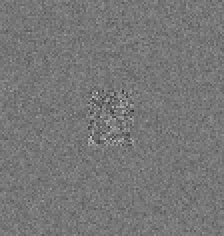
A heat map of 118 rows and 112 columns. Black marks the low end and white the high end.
Histogram: heavy tails on both sides. Odd rows or columns: none. Odd patch: rougher, in the centre. Seam: none. Stripes: none. Roughest part: centre.
